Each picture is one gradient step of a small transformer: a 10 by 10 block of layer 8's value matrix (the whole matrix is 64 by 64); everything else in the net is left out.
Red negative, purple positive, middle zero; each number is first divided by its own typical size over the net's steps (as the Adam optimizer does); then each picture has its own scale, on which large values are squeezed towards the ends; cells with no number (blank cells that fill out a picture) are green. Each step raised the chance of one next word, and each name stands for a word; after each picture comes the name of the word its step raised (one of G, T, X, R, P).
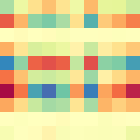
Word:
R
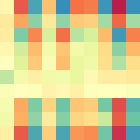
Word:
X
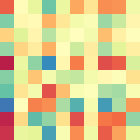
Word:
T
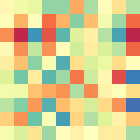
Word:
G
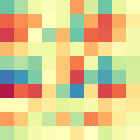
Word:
G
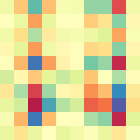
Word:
T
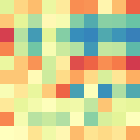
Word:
G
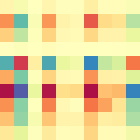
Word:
R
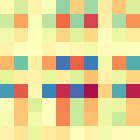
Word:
R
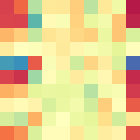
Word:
X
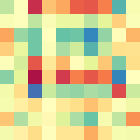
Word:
G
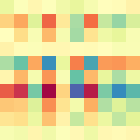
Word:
R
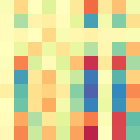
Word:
T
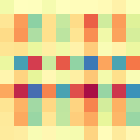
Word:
R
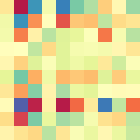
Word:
T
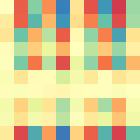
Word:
X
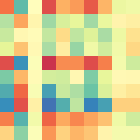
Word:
T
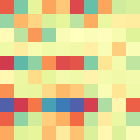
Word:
T
